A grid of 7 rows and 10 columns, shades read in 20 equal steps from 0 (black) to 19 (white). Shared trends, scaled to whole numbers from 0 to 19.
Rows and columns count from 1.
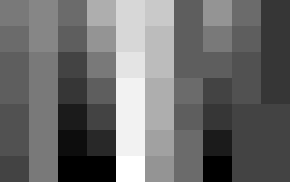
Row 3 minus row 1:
-2 -1 -3 -4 1 -1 0 -4 -2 0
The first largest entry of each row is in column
5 5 5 5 5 5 5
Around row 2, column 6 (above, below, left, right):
15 14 16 7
